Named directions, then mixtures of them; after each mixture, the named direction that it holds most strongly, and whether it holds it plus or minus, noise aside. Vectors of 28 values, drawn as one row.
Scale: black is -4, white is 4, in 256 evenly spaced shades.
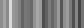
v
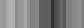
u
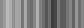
u, plus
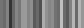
v, minus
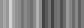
v, plus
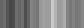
u, minus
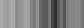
u, plus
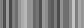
v, minus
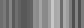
u, minus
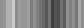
u, plus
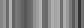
v, plus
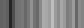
u, minus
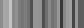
v, plus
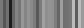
v, minus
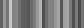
v, plus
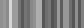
v, plus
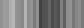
u, plus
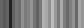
v, minus
